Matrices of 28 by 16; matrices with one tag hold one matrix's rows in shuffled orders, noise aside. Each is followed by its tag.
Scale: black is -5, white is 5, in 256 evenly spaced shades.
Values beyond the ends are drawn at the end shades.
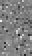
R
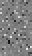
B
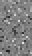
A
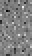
A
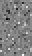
A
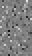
B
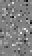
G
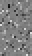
B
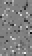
G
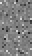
R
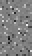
B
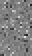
G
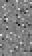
R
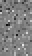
A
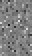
B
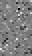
R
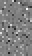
B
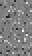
A
